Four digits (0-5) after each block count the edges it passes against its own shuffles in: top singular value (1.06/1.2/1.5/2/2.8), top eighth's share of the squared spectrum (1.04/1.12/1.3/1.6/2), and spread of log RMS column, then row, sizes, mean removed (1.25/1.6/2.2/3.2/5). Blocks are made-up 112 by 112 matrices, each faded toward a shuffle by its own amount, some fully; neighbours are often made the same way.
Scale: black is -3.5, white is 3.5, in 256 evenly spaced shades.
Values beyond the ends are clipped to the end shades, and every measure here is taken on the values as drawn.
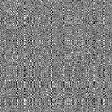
5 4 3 3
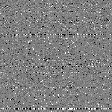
4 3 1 2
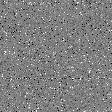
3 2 0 1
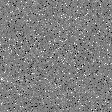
0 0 0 0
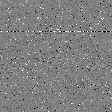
3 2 0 1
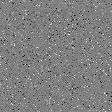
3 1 0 0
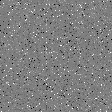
2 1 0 0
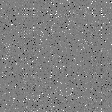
3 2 1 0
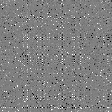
5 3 2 2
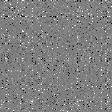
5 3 2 2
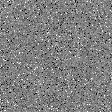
3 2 0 1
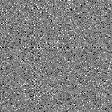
4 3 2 2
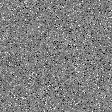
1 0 0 0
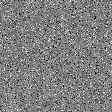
2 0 0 0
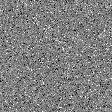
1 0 0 0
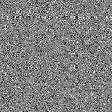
4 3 1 1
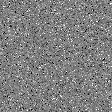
0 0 0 0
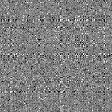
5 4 2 3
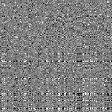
5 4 2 3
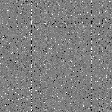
4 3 2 1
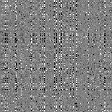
5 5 4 3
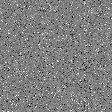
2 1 0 0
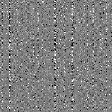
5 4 3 2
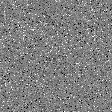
1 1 0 0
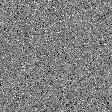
2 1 0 0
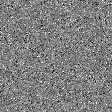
2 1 0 0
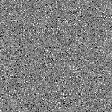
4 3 1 1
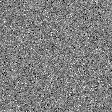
0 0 0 0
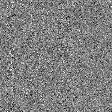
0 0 2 0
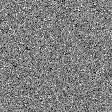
0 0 0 0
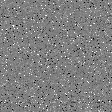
2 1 0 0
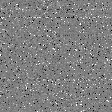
3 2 0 1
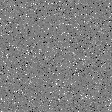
0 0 0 0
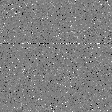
3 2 0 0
